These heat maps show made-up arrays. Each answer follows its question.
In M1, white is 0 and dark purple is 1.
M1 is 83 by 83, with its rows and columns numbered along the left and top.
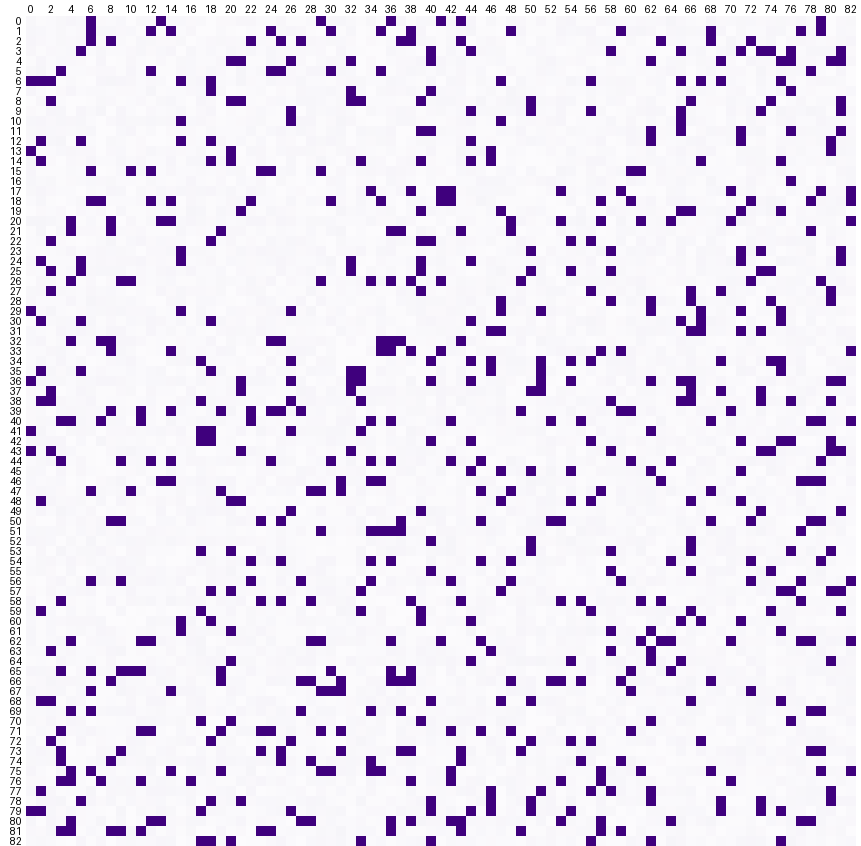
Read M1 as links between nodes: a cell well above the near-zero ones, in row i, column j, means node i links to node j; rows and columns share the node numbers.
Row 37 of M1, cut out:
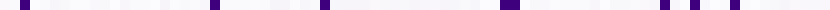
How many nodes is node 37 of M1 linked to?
8
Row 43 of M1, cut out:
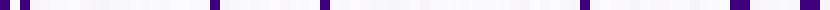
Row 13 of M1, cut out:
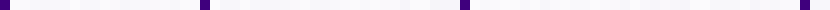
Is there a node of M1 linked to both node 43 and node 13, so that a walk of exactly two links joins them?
yes
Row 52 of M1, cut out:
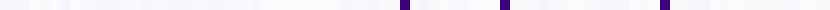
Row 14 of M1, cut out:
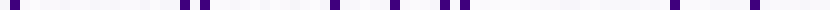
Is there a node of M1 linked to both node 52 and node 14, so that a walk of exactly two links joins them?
no
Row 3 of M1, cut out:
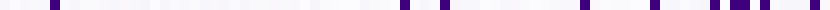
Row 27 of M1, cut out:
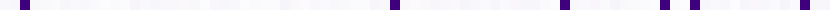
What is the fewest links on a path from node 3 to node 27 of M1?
4
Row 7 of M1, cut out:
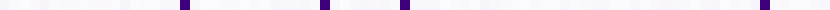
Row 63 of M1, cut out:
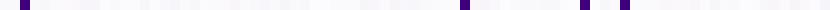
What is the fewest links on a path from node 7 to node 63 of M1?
4
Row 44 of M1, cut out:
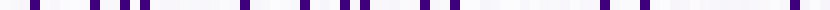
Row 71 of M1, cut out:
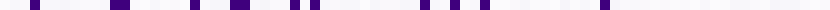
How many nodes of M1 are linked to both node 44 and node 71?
6
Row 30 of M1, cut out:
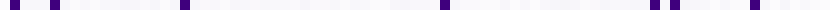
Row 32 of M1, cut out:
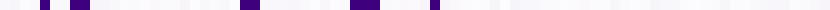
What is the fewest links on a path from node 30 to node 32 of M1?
3
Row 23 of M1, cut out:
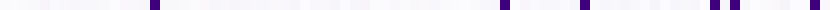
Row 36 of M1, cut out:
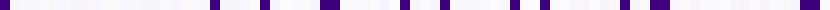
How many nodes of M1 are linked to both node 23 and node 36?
1
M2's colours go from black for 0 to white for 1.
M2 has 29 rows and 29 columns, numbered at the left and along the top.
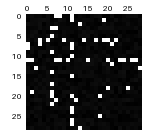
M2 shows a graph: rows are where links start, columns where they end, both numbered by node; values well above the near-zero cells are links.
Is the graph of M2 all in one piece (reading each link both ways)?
no
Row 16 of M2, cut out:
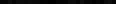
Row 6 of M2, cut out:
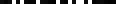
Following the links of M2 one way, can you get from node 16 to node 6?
no
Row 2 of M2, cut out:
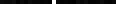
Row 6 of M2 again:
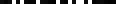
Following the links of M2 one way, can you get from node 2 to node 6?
no
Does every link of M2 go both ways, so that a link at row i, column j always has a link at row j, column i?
yes
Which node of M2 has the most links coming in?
node 11
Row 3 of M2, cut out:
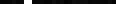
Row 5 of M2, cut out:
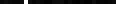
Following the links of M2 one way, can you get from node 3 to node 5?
yes
